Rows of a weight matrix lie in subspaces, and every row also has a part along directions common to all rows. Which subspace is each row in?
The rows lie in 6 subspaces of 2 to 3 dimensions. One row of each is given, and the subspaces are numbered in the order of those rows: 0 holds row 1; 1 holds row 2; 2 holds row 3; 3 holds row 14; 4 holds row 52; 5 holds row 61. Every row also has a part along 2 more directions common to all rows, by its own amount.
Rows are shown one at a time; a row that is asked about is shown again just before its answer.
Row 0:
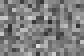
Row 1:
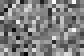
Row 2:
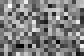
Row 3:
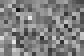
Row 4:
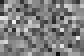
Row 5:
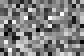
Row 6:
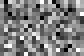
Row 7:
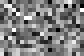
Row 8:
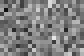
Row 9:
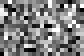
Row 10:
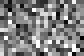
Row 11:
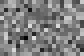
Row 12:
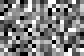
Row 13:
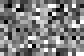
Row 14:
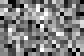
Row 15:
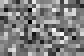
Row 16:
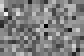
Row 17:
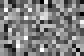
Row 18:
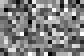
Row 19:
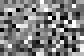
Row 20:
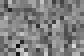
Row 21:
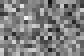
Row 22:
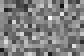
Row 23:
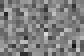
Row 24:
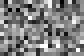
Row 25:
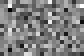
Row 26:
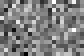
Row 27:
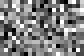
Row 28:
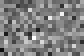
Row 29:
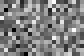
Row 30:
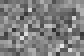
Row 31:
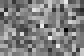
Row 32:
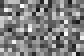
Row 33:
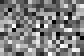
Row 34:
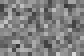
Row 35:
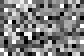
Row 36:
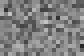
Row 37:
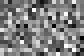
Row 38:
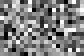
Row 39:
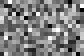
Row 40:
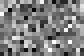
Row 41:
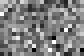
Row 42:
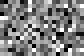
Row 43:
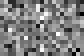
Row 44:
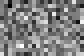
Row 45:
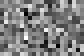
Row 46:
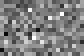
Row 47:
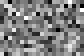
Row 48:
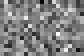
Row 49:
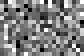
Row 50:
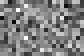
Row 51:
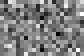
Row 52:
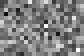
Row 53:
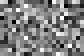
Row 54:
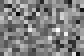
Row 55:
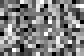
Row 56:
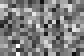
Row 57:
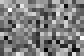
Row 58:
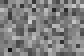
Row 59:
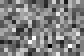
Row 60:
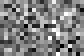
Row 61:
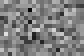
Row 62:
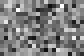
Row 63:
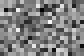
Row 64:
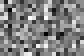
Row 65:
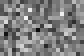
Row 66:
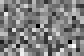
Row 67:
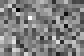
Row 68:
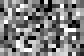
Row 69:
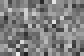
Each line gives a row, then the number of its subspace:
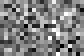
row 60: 2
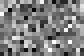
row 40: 0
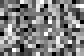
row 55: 4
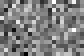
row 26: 0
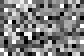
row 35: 5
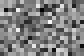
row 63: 1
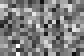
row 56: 4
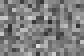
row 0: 4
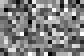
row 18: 5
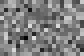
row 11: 3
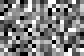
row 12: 0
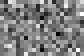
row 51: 3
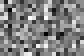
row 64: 4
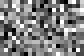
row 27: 0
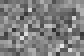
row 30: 2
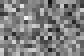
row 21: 2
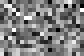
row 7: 2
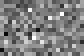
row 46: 5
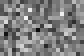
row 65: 5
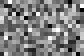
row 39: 2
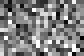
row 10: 1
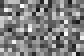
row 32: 2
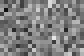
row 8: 0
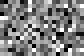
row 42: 0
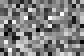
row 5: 5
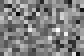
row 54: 2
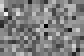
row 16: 4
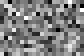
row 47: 2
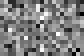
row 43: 3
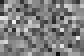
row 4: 3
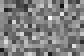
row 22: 5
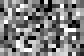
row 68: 1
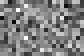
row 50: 3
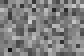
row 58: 5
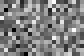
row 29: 0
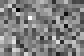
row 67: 2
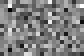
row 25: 1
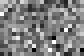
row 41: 0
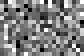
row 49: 3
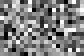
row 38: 0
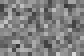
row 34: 4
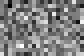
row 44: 1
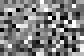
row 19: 1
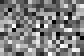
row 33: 1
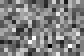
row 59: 5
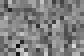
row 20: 4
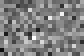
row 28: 5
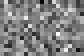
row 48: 3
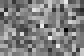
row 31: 0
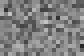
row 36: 1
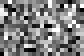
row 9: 2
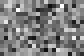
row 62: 1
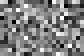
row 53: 3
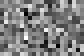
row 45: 4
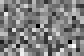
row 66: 4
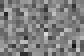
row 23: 4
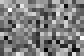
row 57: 1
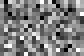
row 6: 3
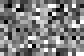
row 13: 1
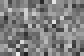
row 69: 4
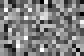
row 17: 3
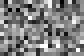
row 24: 4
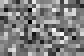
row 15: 5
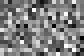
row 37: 1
